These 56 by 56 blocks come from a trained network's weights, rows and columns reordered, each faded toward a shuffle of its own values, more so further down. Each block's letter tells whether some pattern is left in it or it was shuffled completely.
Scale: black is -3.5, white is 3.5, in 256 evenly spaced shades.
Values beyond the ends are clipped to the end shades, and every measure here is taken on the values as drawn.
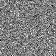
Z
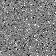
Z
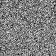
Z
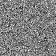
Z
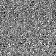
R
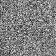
R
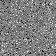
Z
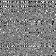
R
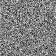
Z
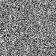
R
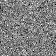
Z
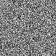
Z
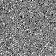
Z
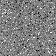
Z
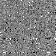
R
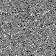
Z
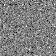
R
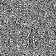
R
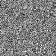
R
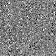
R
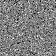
Z
